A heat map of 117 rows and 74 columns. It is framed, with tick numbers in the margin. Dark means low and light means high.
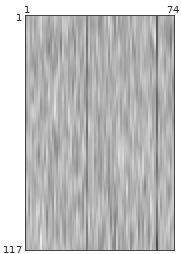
The grain runs up and down. No overall slope runs across the table. On average the colour sits 70% of the way up the scale. Columns 31 and 66 differ from the columns beside them.
